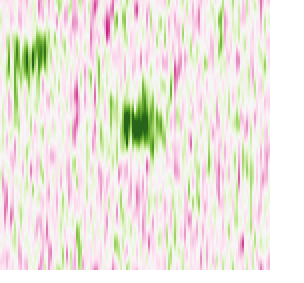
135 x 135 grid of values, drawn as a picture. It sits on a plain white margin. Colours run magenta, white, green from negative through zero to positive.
Ninth with the highest average: centre. Bumps: two. Grain: streaks running down. Average level on the scale: 50%.
